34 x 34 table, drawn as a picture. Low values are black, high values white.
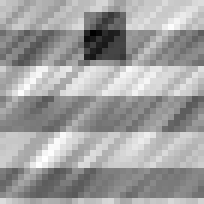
Odd patch: lower, in the top middle. Ninth with the lowest average: top middle. Stripes: horizontal, repeating 3 times. Average level on the scale: 60%.
